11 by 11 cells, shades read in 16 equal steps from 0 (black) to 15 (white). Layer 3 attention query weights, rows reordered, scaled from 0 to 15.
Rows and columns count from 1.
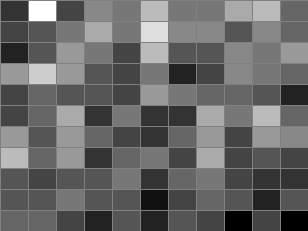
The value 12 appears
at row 4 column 2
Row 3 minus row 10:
-3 0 2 2 -1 10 1 -1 3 5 4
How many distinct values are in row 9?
5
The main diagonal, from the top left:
3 5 9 5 4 3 6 10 4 2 0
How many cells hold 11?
5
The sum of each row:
89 81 72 73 59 70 72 69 52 50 38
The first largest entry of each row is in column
2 6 6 2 6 10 1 1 5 3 1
